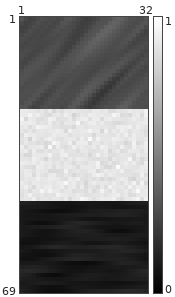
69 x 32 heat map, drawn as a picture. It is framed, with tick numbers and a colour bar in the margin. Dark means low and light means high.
It is made of 3 by 1 panels. Panel 1,1: low, slanting up to the right, faint in contrast. Panel 2,1: very high, fine-grained, faint in contrast. Panel 3,1: very low, streaked across, faint in contrast.
